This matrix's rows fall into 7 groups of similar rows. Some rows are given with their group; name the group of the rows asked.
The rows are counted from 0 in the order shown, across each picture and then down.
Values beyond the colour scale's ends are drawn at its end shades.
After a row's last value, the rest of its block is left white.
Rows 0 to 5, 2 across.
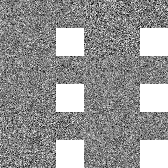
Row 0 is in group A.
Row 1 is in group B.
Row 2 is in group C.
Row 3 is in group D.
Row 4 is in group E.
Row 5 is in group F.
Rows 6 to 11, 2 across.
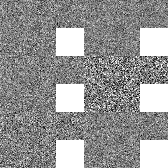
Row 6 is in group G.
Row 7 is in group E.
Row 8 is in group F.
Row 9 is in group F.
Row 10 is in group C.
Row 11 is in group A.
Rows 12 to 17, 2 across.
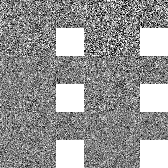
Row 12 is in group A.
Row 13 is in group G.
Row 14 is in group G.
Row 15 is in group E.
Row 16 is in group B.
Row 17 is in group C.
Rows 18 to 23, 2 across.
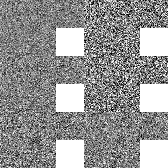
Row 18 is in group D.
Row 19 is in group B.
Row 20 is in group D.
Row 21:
F
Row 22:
E
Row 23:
G
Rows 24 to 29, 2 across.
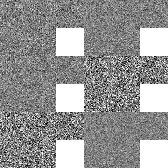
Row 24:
C
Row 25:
D
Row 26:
B
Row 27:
G
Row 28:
B
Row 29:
D
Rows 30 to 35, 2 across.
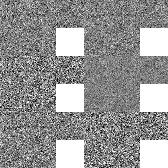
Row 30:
B
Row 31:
A
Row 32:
G
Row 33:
C
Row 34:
A
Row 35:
D
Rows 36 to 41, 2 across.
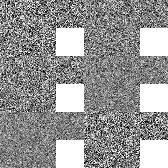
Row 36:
B
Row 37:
B
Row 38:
C
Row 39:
D
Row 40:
F
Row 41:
C
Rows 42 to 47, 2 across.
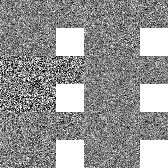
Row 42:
A
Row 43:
A
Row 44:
E
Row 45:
A
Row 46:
D
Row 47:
C
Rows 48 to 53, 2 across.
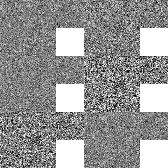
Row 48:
G
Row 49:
F
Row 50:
D
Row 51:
E
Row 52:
E
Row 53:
C
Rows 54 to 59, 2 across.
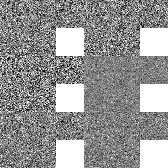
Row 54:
D
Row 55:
G
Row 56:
D
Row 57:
A
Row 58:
C
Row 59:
A
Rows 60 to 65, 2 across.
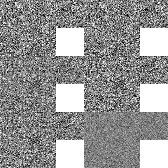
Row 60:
C
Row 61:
C
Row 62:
E
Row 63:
E
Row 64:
E
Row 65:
B
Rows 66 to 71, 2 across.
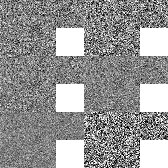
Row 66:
E
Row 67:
D
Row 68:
F
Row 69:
D
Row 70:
A
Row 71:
C
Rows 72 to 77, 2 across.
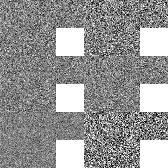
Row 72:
F
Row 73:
D
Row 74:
A
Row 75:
D
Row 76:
E
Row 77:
F
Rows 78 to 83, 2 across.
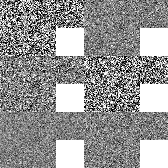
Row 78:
D
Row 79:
A
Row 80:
E
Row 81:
G
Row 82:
F
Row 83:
B
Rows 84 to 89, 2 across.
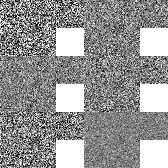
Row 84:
A
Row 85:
F
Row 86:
G
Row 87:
D
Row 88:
E
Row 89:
A
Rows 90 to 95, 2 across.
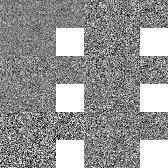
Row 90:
E
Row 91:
C
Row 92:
B
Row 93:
D
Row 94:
G
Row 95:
E
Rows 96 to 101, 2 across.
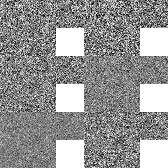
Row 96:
C
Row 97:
B
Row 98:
B
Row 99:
B
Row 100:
A
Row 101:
E
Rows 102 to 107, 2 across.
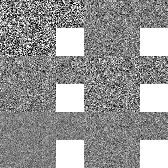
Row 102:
A
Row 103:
B
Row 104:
C
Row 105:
B
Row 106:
C
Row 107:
B
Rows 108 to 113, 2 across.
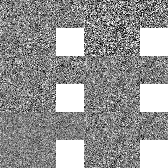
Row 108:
A
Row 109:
E
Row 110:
C
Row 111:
G
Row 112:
E
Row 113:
G
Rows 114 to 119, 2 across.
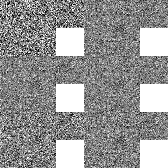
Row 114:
B
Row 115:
E
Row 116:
E
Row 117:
F
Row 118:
A
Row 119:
E
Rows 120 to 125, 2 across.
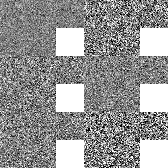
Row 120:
C
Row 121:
G
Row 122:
F
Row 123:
D
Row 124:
A
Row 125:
D
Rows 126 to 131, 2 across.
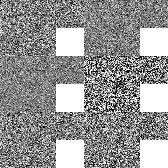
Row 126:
A
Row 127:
F
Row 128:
B
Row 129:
E
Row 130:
D
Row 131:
G
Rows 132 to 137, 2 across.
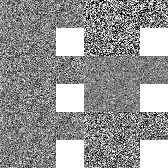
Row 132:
D
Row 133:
D
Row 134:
A
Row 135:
A
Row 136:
G
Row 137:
A
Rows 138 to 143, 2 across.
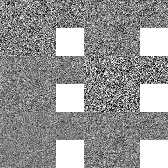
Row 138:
B
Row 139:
E
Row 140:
A
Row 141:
B
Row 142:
C
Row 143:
E
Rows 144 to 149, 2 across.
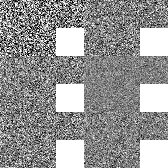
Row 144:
F
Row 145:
A
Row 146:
F
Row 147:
D
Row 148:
A
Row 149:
G
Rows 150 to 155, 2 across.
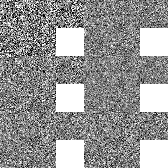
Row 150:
C
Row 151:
A
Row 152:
C
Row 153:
G
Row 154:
F
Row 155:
F
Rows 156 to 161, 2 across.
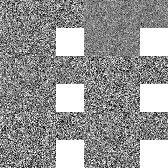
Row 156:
D
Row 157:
G
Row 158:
F
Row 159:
B
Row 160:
C
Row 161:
F
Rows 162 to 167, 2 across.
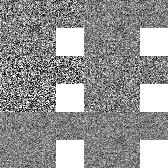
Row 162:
E
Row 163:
E
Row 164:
D
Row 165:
F
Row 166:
B
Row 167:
E
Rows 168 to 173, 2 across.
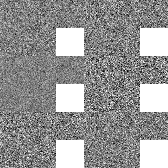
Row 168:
F
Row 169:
B
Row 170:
C
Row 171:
D
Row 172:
A
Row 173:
B
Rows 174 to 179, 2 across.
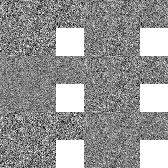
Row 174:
G
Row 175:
G
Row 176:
D
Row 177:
G
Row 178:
C
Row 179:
G
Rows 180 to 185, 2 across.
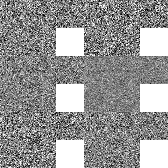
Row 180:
B
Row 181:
C
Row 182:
B
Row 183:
A
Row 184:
E
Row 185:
B
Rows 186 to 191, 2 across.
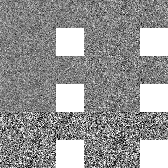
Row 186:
F
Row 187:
G
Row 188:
A
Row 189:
G
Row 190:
G
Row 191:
E
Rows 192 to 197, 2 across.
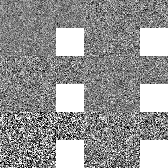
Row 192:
G
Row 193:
D
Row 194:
B
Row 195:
A
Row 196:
G
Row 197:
C
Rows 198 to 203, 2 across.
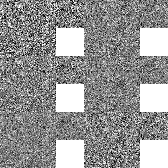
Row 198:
C
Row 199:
G
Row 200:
C
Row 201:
E
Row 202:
C
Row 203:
G
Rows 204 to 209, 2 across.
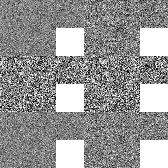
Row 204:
D
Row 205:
E
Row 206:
G
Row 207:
C
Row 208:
B
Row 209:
A
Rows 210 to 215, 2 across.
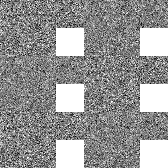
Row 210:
A
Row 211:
G
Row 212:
C
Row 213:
A
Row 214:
A
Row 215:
C
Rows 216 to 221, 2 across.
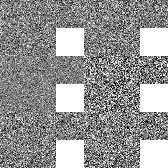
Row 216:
A
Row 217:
F
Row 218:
B
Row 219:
F
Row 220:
C
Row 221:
C
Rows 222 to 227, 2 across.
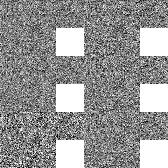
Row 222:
E
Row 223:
E
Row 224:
B
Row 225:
D
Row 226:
G
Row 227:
D
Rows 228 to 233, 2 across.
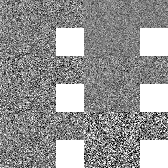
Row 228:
D
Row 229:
B
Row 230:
D
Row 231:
F
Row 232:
F
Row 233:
F
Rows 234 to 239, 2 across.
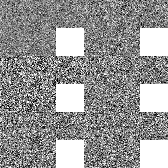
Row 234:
D
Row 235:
G
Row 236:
G
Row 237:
B
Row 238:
E
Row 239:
A
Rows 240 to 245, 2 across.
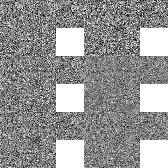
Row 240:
C
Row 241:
E
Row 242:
A
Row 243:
A
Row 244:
E
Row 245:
D
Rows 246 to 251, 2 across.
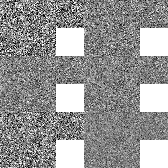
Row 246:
C
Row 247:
A
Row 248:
A
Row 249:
F
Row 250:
G
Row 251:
F
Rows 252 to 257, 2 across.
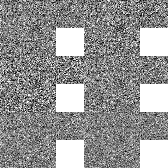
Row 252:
E
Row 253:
E
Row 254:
A
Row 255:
A
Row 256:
A
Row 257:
A
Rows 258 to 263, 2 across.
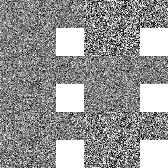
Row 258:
F
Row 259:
G
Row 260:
E
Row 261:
B
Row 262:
F
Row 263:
G
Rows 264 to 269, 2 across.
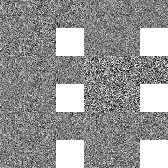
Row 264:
G
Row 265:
B
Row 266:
G
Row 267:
B
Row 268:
F
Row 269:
D
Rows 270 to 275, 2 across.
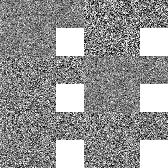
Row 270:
A
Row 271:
B
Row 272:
D
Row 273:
A
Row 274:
D
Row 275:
B
